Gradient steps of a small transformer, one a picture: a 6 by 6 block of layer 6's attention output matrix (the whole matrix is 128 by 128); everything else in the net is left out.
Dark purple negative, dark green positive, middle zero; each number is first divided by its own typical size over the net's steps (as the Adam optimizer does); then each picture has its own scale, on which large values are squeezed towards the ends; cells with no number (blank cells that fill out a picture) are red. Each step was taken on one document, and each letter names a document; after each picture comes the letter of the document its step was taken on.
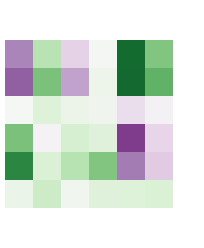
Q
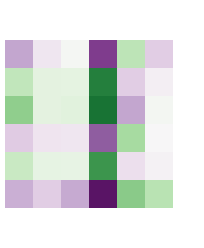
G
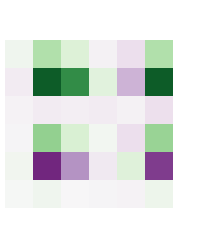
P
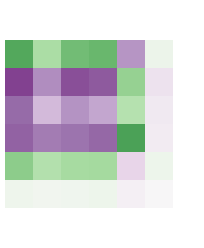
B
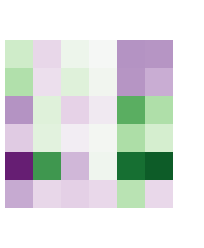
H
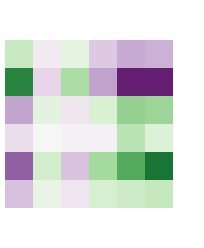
H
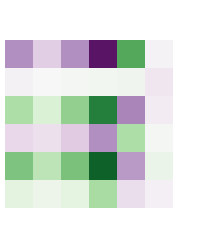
G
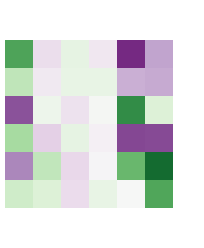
H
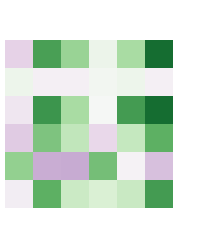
P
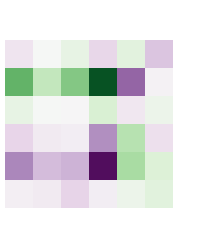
G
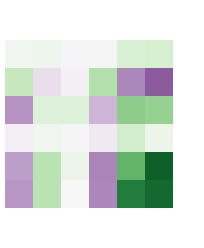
H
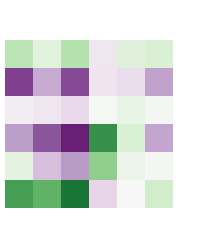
B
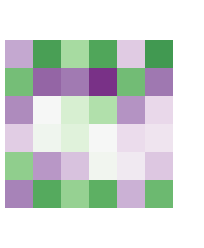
P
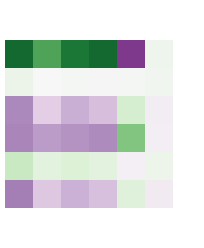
B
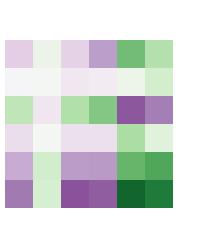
Q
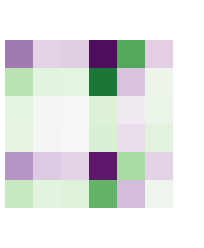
G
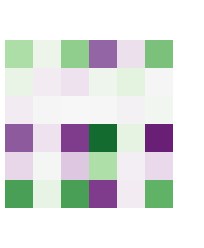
B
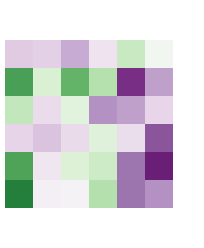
H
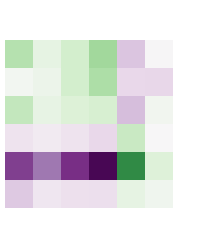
G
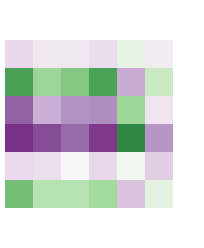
B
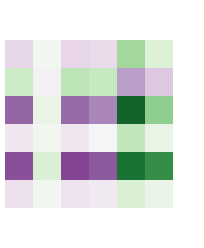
Q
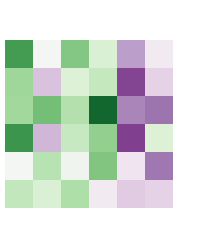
Q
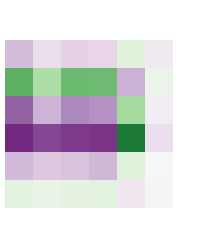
B
